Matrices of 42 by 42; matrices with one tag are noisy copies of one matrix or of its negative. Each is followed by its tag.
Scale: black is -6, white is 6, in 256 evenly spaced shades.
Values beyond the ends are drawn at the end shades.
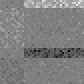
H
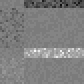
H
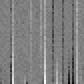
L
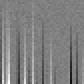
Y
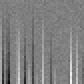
Y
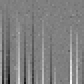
Y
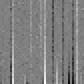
L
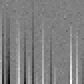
Y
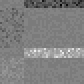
H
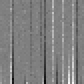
L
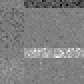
H
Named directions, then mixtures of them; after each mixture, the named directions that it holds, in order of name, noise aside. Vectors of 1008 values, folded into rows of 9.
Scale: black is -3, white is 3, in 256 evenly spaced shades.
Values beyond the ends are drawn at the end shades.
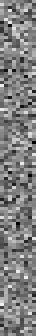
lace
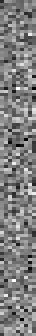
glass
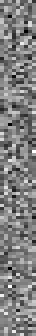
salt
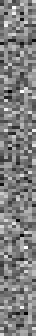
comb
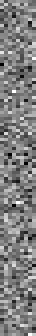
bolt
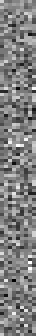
glass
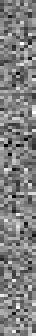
bolt, glass, salt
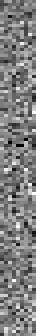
glass, salt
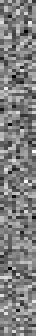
salt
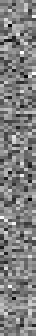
comb, lace, salt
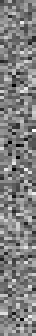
comb, glass, salt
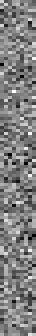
bolt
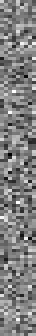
bolt, lace, salt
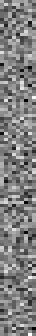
bolt, salt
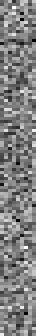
comb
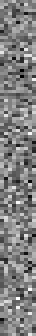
bolt, glass, lace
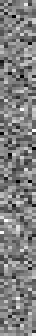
bolt, comb, glass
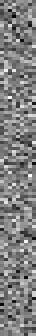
bolt, lace
